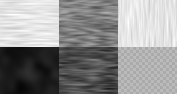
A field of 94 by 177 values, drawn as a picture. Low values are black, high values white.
It is made of 2 by 3 panels. Panel 1,1: very high, streaked across, faint in contrast. Panel 1,2: middling, streaked across. Panel 1,3: very high, streaked downward, faint in contrast. Panel 2,1: very low, smooth, faint in contrast. Panel 2,2: low, streaked across. Panel 2,3: high, checkered, faint in contrast.
